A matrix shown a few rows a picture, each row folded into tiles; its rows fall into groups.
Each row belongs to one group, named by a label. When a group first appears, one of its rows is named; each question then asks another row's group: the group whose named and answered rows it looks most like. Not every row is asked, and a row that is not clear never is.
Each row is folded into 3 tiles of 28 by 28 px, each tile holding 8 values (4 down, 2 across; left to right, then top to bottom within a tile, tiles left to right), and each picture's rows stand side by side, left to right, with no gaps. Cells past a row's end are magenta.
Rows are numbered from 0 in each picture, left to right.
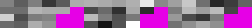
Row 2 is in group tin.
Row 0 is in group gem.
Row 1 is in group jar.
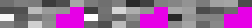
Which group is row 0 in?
gem
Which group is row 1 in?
gem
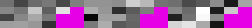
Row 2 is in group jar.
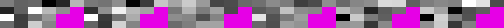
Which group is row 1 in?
gem
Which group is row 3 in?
gem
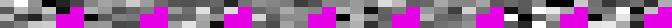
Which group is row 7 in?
jar
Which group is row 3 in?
gem
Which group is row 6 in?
gem
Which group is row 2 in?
jar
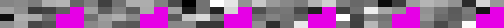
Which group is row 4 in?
gem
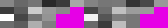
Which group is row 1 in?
gem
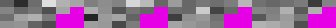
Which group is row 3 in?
jar
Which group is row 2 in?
jar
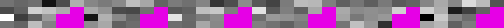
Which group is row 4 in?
jar
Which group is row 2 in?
gem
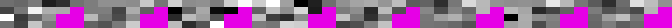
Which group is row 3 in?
tin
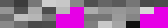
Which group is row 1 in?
jar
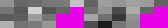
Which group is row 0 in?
jar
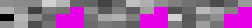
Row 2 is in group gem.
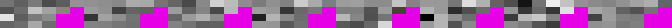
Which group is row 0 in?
gem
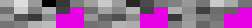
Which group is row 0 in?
tin
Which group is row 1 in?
tin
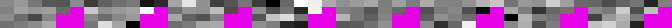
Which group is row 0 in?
tin
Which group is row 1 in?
jar
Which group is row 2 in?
tin
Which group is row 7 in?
jar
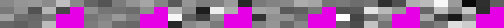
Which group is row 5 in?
tin
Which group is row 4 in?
gem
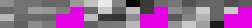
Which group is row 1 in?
tin
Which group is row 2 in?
jar
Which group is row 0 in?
gem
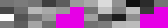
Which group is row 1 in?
tin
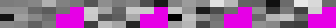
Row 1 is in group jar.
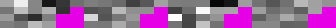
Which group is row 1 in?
gem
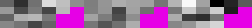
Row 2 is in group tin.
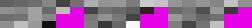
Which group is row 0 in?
jar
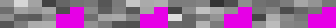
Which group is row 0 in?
tin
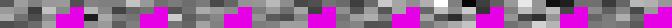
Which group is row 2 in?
gem
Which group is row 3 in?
tin
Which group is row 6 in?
tin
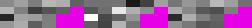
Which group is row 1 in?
gem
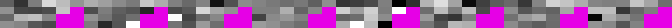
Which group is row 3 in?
jar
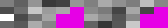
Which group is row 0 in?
gem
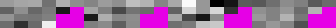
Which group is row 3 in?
jar
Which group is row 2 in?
tin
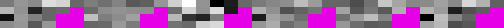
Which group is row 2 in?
tin
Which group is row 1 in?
gem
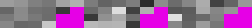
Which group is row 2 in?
gem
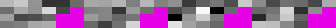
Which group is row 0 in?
tin
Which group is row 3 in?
jar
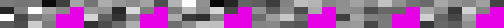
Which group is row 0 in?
gem
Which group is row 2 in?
tin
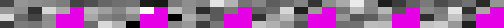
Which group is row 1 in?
jar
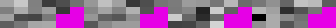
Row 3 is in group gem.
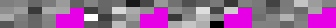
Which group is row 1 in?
gem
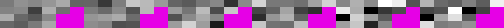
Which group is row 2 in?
jar
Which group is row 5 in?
jar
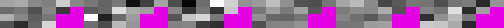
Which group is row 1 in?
gem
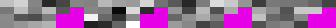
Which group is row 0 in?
tin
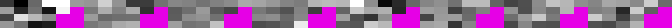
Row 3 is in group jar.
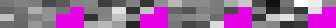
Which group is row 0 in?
gem
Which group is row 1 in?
jar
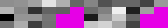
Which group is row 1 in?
jar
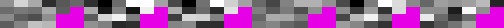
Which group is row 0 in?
tin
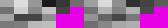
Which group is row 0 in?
tin
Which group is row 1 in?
tin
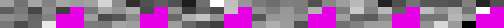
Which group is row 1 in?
tin
